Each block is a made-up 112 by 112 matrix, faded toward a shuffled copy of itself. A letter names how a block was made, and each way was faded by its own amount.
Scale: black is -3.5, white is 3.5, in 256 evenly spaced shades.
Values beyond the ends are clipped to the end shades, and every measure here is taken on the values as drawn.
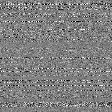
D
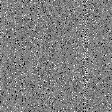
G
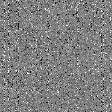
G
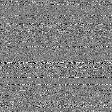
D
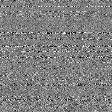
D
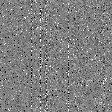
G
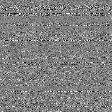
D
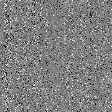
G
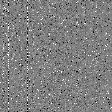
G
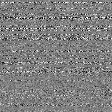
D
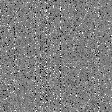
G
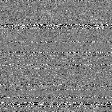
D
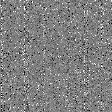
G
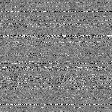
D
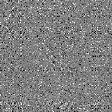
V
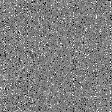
G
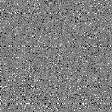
V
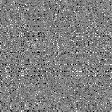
V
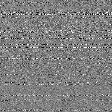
D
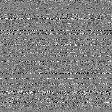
D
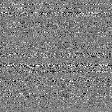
D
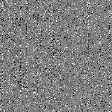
G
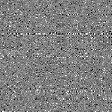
V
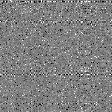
V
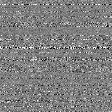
D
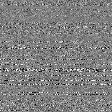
D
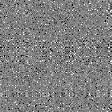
V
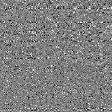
V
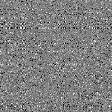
V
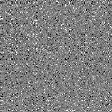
V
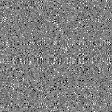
V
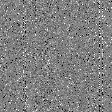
G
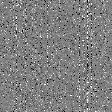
G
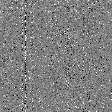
G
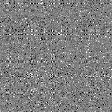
V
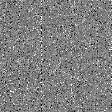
G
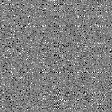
V
